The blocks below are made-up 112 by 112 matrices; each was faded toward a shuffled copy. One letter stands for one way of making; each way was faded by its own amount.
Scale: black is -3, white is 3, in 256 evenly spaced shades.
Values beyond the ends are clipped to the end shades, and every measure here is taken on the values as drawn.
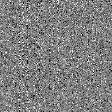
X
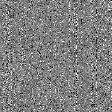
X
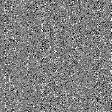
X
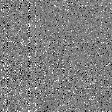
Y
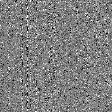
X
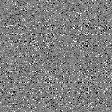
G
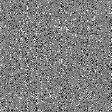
Y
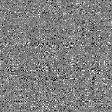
G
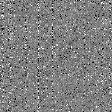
Y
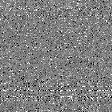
G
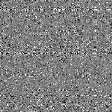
G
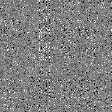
Y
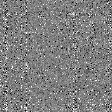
Y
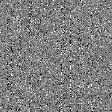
X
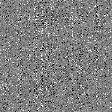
Y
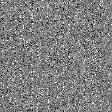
X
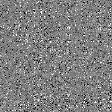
Y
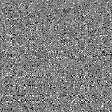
G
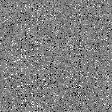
Y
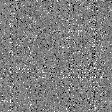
Y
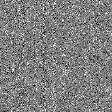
X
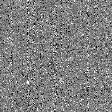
X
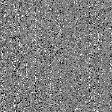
X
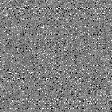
G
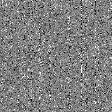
X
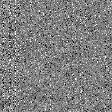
X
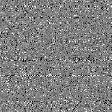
G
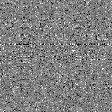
G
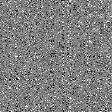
Y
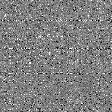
G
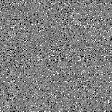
G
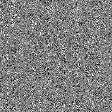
X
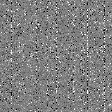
Y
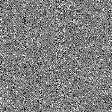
X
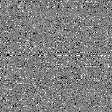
G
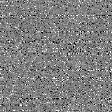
G
